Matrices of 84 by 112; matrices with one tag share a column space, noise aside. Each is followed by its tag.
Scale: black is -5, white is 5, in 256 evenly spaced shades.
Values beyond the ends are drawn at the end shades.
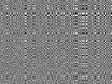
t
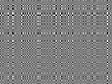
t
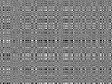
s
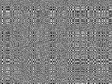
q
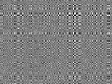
t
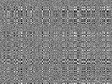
q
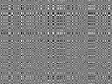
t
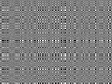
s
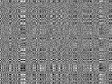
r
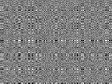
s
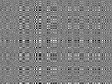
s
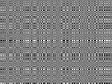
s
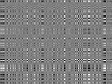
r
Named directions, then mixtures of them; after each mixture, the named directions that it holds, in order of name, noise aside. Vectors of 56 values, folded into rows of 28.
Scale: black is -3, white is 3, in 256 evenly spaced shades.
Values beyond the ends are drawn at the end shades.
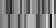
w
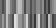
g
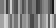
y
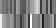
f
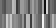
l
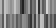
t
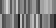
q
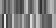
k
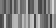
g, k, w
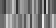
l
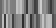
k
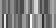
f, k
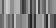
g, t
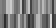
w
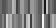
l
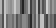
t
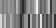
f, t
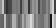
k, w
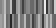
l, y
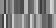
k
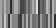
f, t, w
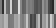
g, y
